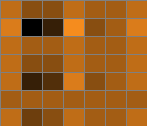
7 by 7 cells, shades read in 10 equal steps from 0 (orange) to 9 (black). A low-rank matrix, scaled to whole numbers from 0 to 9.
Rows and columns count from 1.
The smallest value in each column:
1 3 3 0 3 3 1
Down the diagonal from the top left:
2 9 3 2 4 3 2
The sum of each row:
20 25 18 20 25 21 21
